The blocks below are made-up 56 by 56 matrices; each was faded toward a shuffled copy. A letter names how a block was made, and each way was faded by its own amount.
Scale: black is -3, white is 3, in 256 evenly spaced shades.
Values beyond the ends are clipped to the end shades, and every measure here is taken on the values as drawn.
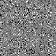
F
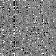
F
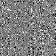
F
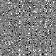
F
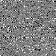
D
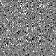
F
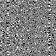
F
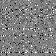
D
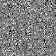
F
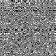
D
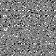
D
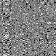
F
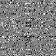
D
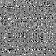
D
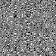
F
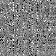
F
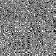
F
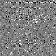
D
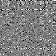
D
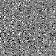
F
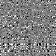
D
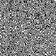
F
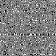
D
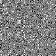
F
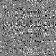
D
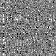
F
